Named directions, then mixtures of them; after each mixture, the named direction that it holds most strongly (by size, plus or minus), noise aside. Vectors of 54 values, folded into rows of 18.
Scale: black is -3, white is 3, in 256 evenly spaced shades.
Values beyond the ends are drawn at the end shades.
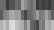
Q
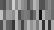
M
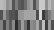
M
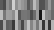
M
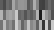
M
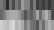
Q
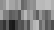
Q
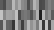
M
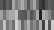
M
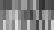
Q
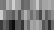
Q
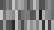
M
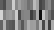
M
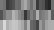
Q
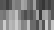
Q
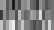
M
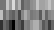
Q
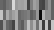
M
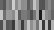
M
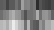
Q
